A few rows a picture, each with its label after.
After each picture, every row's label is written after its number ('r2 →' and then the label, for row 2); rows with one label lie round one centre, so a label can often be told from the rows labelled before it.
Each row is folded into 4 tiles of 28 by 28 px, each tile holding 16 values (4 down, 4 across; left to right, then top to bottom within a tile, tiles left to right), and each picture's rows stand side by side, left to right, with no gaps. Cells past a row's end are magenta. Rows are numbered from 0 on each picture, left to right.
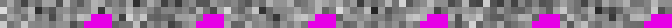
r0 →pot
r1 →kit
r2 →pot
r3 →pot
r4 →kit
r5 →pot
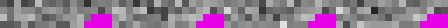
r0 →kit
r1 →pot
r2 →pot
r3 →pot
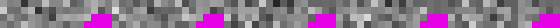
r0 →pot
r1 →pot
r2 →kit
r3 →kit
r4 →kit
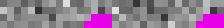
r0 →pot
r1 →pot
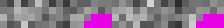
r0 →kit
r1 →kit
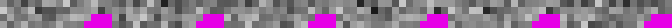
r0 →pot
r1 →kit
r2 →kit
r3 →pot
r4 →pot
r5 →kit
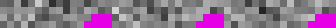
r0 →kit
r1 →pot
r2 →pot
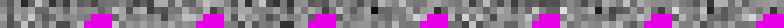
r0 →kit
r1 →pot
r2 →kit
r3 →pot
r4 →kit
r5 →pot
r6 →pot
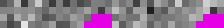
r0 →kit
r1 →pot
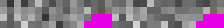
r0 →kit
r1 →kit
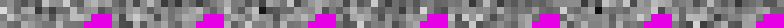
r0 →pot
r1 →kit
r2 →pot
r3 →kit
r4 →kit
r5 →pot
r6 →kit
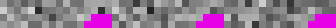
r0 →pot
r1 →pot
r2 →kit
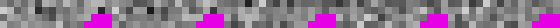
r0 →pot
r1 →pot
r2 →kit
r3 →kit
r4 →kit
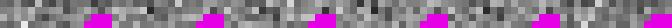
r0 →kit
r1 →pot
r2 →pot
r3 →pot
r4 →pot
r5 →kit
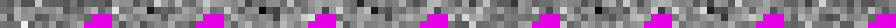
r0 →kit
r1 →pot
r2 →pot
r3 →pot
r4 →kit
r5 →pot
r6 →pot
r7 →kit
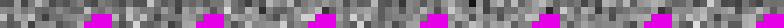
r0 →kit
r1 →kit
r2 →pot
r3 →kit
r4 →pot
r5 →pot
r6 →kit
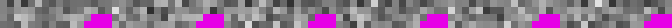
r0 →kit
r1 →pot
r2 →kit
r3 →kit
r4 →pot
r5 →kit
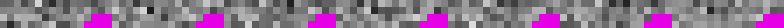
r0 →kit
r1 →pot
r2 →kit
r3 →pot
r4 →kit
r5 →kit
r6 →pot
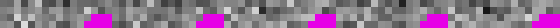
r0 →kit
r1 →kit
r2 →pot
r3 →kit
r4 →pot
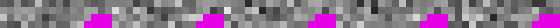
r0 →kit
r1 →pot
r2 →pot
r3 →pot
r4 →kit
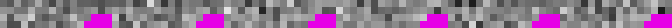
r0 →kit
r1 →kit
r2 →pot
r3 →pot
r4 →kit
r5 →pot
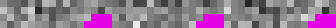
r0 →pot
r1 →kit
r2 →pot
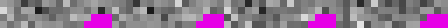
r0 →pot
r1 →pot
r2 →pot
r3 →kit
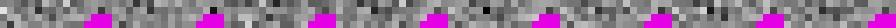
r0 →pot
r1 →pot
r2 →kit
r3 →pot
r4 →pot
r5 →pot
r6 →pot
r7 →pot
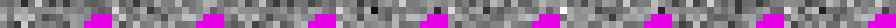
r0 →kit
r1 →pot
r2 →kit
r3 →pot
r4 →pot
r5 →pot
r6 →kit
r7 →pot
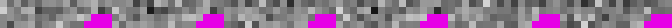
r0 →pot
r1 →pot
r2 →kit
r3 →pot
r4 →kit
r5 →kit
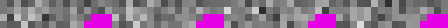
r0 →kit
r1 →kit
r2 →pot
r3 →kit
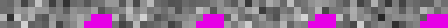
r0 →kit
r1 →kit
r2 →pot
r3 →kit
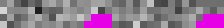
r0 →pot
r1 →kit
